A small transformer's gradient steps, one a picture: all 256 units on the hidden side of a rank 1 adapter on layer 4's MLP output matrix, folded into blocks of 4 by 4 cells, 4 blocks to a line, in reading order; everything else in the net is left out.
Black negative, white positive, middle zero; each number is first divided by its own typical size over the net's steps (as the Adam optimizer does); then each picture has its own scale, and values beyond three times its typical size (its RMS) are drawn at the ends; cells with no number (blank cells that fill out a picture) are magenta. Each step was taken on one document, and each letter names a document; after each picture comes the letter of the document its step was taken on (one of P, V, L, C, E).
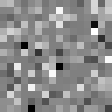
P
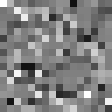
P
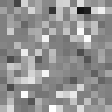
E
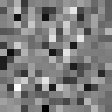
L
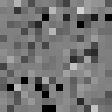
L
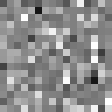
E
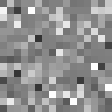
P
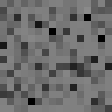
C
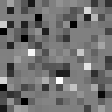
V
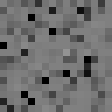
C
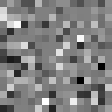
P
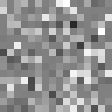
E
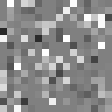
V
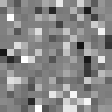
E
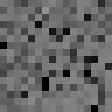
C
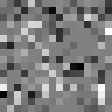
V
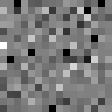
L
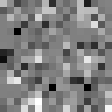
E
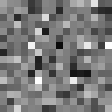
P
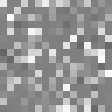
E
